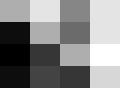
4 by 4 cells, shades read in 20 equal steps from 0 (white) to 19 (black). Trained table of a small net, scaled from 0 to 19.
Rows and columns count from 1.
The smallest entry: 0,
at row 3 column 4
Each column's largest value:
19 15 15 3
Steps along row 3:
down down down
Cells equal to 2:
3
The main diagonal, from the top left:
6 6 6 3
